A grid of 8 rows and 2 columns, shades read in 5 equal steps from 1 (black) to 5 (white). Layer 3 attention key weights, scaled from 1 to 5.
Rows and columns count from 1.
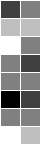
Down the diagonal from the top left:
2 4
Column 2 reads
3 4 3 2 3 2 3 4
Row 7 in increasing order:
3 3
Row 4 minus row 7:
0 -1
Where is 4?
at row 2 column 1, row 2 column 2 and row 8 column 2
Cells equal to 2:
3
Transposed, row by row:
2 4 5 3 3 1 3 5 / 3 4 3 2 3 2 3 4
